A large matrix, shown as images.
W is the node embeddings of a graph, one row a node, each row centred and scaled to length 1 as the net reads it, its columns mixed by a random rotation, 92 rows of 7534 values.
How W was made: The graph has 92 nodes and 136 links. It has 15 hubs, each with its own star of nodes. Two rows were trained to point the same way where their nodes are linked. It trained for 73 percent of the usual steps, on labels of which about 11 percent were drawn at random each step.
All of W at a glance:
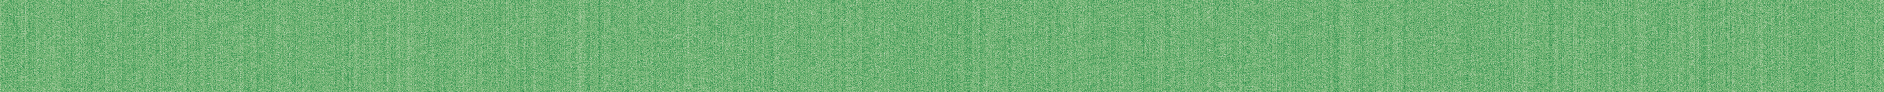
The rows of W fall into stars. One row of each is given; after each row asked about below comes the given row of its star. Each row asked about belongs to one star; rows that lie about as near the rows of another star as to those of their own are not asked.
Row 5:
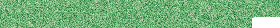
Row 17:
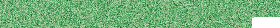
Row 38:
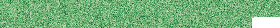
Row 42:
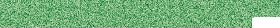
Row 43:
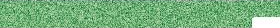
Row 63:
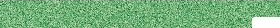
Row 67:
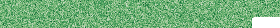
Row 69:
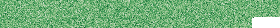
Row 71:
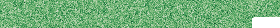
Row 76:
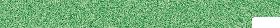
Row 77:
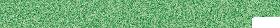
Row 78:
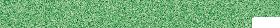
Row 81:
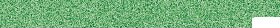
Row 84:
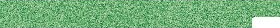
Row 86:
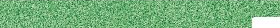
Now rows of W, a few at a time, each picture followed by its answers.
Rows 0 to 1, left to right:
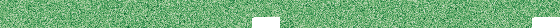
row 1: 76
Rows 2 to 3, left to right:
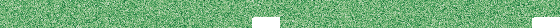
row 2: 38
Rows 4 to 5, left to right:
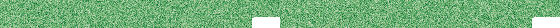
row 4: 63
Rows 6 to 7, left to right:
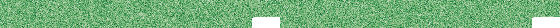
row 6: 67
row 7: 69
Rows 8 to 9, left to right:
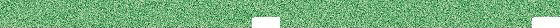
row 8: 84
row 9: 76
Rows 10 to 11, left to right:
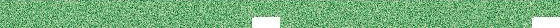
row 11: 17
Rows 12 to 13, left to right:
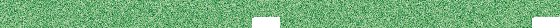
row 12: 38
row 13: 67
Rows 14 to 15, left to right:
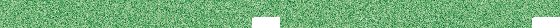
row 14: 38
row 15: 63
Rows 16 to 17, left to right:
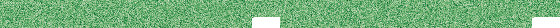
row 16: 76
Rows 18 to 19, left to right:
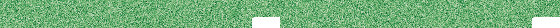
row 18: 63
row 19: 67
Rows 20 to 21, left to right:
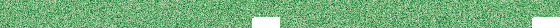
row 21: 63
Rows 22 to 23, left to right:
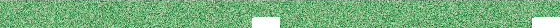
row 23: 84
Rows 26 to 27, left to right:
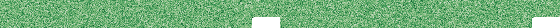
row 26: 77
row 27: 43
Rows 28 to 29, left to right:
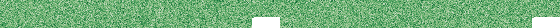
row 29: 43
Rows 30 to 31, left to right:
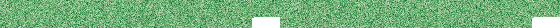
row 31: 38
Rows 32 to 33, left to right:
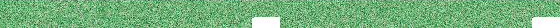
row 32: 43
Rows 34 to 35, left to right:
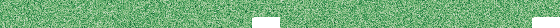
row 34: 81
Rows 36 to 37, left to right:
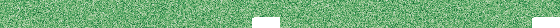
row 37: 43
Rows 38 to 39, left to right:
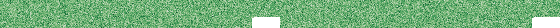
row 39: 84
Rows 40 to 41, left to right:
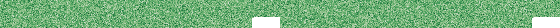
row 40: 78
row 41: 67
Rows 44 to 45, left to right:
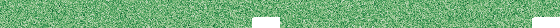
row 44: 86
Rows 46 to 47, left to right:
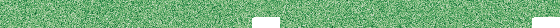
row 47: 69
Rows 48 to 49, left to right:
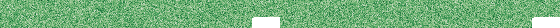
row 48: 86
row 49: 67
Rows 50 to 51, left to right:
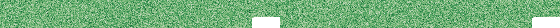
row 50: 81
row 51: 84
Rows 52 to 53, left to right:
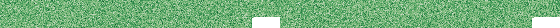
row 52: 43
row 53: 38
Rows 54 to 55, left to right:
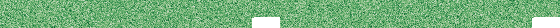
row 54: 69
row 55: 76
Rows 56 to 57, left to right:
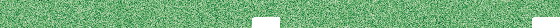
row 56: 86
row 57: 63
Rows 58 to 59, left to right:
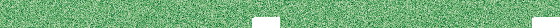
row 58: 84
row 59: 78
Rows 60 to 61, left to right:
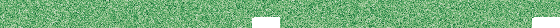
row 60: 5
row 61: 76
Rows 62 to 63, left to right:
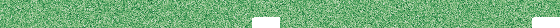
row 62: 81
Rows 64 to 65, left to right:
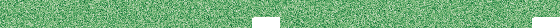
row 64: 5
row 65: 77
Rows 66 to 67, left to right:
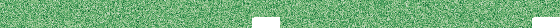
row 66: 81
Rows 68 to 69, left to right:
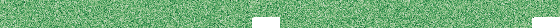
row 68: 71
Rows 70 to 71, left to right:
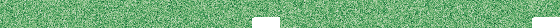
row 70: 76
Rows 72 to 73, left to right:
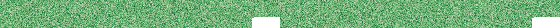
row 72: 69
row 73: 5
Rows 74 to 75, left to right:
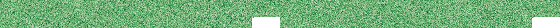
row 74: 42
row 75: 43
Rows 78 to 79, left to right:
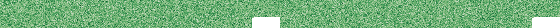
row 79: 17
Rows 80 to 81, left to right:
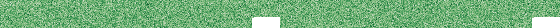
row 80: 42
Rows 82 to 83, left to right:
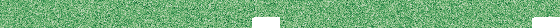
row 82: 86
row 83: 69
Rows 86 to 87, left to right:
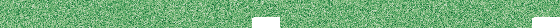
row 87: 42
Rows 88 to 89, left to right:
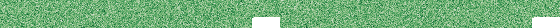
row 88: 77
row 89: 42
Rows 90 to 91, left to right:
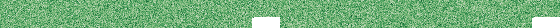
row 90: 81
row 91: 84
